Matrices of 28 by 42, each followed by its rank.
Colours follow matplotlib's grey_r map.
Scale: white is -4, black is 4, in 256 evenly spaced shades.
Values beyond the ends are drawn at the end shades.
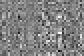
five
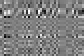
two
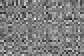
five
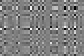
two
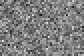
full rank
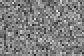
full rank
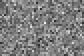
full rank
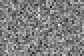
full rank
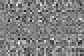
five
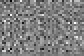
five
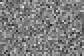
full rank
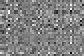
five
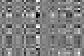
two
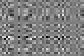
two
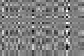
two
